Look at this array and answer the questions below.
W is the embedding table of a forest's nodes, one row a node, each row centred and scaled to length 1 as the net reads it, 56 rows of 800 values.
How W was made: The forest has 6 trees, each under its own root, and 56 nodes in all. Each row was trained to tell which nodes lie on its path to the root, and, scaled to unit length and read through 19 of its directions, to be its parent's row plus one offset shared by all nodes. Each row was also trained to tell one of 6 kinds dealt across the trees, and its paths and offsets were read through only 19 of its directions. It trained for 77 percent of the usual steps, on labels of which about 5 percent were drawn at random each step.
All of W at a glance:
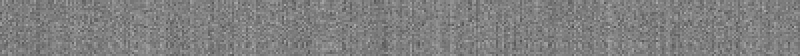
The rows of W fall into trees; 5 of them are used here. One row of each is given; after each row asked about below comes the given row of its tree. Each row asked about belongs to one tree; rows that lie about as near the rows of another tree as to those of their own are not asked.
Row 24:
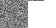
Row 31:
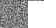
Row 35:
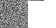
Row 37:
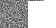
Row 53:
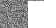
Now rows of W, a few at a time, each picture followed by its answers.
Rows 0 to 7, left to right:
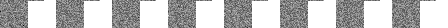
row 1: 53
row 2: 31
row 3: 31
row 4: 31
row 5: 37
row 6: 24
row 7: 37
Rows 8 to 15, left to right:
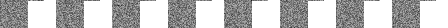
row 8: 31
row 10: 37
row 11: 35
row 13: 37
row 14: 35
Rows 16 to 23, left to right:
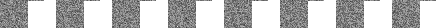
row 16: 31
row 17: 53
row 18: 37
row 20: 31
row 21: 37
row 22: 31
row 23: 53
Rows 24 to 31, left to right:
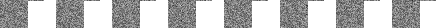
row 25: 24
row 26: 37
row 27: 37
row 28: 35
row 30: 53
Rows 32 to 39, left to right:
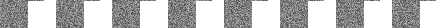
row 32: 37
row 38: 53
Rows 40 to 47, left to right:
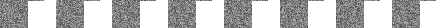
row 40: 37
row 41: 37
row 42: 31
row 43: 31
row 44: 31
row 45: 31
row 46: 35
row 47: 31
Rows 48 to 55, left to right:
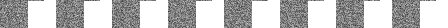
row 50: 35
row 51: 37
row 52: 31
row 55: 37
